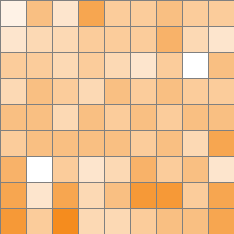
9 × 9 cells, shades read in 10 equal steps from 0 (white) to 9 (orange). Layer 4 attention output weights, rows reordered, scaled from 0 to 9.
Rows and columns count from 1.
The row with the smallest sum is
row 3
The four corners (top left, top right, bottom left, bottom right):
1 4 8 7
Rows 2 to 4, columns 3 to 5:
3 4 4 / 3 4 3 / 4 3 5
